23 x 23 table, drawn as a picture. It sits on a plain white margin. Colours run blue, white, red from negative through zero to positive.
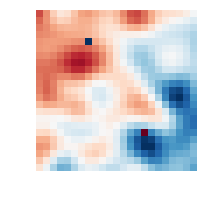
Lone odd cells: 2, 1 higher and 1 lower than their neighbours. Ninth with the lowest average: bottom right. Ninth with the highest average: top left. Slope: up to the top left. Stripes: none.
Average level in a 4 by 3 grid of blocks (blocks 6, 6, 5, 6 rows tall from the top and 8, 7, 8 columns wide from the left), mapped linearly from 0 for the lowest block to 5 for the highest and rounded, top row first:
4 4 2
5 3 1
3 3 1
3 2 0
